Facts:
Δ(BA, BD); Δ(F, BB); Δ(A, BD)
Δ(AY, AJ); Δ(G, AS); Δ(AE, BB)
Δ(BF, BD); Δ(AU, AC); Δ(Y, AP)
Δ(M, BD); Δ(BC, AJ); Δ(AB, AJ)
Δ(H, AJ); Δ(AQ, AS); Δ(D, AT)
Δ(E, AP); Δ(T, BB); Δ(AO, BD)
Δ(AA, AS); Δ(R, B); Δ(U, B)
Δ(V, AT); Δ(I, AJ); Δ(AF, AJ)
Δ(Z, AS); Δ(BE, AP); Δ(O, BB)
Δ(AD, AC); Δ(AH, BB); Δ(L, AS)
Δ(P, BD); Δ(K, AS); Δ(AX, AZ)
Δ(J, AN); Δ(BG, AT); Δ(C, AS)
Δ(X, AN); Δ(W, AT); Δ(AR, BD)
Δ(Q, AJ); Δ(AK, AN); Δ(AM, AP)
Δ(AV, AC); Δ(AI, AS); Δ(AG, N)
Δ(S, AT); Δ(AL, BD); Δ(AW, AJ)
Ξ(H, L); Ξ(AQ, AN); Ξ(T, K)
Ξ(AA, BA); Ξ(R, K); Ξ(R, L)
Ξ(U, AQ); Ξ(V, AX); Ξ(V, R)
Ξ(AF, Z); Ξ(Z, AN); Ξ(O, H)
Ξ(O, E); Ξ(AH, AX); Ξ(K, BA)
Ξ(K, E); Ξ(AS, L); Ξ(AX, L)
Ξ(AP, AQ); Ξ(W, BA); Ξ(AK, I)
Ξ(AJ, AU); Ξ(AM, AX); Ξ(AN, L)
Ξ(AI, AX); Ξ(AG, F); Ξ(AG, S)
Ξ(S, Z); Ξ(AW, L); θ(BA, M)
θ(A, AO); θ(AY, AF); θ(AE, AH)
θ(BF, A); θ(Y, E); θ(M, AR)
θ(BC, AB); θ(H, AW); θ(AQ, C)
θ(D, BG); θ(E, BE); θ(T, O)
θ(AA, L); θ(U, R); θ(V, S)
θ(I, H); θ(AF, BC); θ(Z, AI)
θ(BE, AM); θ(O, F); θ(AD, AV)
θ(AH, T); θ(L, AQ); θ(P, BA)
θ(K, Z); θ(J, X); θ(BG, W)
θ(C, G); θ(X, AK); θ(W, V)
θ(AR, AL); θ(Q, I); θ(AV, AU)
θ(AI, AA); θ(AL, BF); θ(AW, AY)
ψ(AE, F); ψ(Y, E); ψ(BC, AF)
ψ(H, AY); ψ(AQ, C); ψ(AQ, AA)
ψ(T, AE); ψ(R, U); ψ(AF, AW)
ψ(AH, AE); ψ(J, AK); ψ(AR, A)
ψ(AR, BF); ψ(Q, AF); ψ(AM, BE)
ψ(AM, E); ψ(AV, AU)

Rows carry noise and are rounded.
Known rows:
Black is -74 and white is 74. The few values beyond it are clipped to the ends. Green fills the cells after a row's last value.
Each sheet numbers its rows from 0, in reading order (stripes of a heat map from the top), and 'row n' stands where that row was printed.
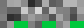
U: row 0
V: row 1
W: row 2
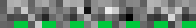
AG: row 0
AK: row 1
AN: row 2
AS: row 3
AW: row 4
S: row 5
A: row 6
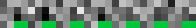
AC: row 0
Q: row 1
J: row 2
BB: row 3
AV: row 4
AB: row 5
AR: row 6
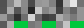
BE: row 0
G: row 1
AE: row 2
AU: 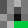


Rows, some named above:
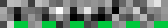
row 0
AJ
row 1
Y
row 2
BC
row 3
AF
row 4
AI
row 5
F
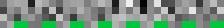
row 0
AA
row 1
AR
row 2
AA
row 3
E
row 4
T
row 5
AH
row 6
L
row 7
R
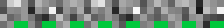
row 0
F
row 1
Z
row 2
AA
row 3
F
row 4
Z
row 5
O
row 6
W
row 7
AQ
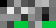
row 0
AM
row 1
I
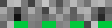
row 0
I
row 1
H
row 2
O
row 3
AY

